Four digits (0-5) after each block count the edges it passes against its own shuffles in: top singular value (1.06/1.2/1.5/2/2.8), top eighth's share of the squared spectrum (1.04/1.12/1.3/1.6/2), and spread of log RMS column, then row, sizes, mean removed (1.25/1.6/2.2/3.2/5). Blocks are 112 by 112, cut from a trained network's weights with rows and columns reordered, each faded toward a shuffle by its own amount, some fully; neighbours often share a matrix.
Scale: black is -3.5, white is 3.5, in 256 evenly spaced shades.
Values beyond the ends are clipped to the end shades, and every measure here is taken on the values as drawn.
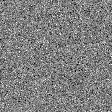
0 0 0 0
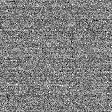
3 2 0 0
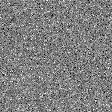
2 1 0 0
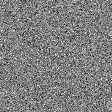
0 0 0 0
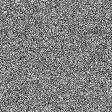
0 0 0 0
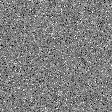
0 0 0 0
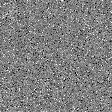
0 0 0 0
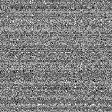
4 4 2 2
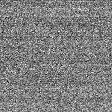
3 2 0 0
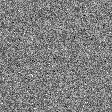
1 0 0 0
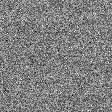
1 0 0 0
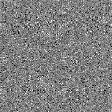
4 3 1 2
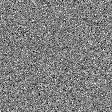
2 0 0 0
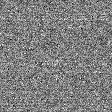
2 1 0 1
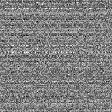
4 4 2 3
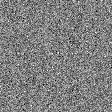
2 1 0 0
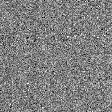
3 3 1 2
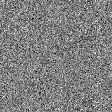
2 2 0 1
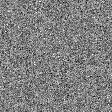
1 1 0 0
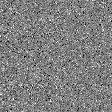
2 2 1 1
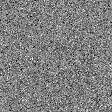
1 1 0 0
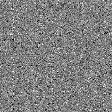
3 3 1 1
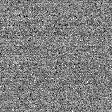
2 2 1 0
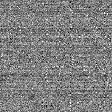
3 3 2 1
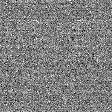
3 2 1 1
